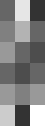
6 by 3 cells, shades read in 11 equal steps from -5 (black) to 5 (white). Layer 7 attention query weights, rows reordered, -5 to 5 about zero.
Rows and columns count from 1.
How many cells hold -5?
0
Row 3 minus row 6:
-2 2 -7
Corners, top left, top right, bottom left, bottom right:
-1 -3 3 5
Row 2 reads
0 2 -1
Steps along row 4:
down up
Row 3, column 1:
1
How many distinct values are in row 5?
2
